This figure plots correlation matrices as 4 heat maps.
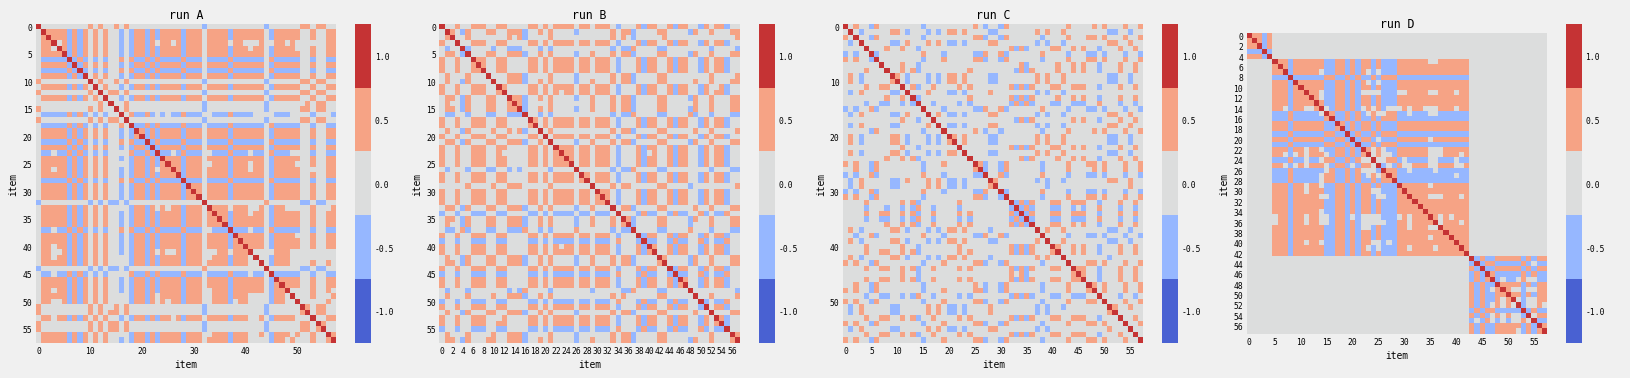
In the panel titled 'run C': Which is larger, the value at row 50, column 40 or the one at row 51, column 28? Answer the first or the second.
the second
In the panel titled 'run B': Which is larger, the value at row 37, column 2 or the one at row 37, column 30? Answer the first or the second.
the second
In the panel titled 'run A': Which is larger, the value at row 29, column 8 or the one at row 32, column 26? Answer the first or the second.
the second
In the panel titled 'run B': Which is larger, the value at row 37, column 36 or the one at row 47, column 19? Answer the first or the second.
the second
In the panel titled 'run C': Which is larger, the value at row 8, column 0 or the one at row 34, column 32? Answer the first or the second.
the second
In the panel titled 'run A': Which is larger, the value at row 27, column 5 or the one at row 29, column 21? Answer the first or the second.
the first
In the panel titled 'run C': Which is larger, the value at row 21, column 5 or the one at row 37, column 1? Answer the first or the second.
the second
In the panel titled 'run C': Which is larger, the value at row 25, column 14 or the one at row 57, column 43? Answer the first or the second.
the second
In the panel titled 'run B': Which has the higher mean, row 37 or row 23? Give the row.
23
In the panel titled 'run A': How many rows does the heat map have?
58
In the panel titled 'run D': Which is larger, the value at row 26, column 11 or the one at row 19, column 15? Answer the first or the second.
the second
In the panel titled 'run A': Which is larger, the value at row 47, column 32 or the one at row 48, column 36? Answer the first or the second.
the second
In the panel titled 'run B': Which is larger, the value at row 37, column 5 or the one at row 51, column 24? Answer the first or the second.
the second
